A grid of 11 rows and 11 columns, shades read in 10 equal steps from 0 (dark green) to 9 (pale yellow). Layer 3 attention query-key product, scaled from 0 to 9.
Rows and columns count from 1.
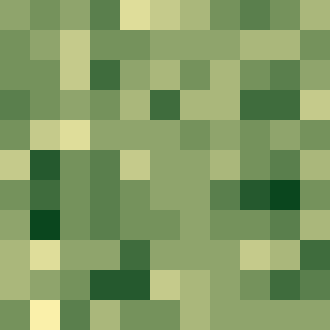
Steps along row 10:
down down down same up down down down down up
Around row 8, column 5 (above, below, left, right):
4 2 3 4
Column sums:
52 49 56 39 50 55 57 54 44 39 52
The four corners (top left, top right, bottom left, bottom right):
5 6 4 5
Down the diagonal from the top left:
5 5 7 4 5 5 5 4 7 2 5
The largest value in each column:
7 9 8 6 8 7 6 6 7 6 7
